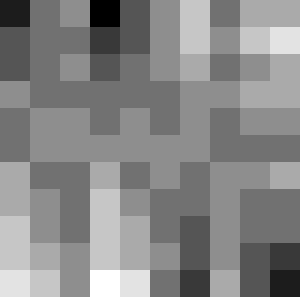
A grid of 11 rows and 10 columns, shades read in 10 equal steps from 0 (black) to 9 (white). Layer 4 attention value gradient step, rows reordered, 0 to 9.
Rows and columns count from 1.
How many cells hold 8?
3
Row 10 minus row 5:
3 1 0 3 1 1 -2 1 -2 -3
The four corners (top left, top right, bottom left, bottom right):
1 6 8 1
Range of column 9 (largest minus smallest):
4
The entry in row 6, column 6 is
5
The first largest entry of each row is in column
7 10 7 9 2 2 1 4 1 1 4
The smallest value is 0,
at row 1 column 4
